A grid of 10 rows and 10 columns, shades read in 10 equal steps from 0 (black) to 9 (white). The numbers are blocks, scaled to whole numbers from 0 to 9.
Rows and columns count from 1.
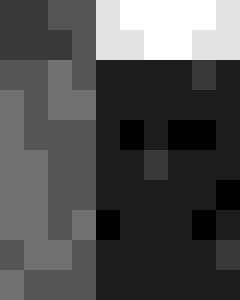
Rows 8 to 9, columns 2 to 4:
4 3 4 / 4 4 3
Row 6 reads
4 4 3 3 1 1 2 1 1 1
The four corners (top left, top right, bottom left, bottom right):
2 8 4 1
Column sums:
34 32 32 32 23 24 27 25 24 24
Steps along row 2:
same same up up same up same down same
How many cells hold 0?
6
